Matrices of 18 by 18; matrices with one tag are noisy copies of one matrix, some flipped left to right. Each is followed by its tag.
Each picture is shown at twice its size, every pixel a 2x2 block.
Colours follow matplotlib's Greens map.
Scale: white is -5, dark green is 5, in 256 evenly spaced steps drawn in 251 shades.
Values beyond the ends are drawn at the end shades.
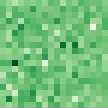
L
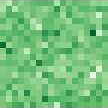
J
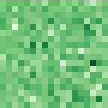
L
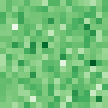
L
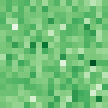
L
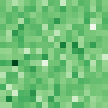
L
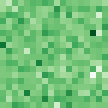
J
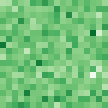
J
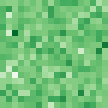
J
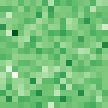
J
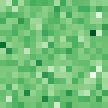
J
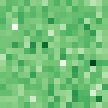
L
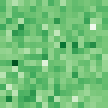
L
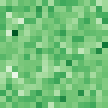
J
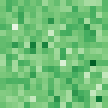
L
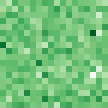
J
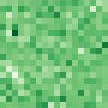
J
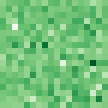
L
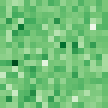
L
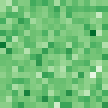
J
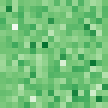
L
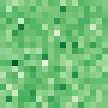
L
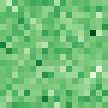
J
